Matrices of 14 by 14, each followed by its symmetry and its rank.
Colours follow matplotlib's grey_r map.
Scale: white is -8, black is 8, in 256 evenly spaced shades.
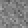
antisymmetric, full rank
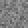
neither, full rank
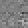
neither, rank three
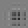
symmetric, rank one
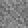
antisymmetric, full rank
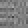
neither, rank three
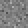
antisymmetric, full rank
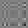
symmetric, rank one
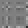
symmetric, rank one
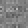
neither, rank three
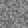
antisymmetric, full rank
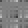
symmetric, rank one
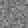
neither, full rank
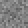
neither, full rank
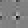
symmetric, rank one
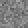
neither, full rank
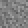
antisymmetric, full rank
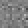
neither, rank three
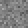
neither, full rank
